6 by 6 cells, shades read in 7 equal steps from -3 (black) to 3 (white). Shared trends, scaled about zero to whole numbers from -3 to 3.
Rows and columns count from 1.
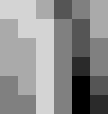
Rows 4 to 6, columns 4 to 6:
0 -2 0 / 0 -3 -1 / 0 -3 -2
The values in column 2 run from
0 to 2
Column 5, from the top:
0 -1 -1 -2 -3 -3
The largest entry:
2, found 8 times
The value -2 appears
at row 4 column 5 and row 6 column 6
